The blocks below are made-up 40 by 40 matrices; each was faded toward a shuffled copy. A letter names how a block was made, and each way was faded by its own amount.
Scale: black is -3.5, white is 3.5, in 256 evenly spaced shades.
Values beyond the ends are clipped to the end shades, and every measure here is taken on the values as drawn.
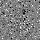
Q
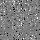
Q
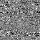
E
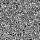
E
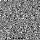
E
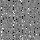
Q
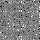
Q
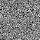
E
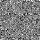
E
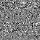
E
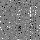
Q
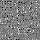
Q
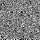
E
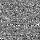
E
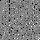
Q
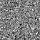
E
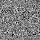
E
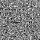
E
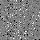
Q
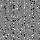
Q
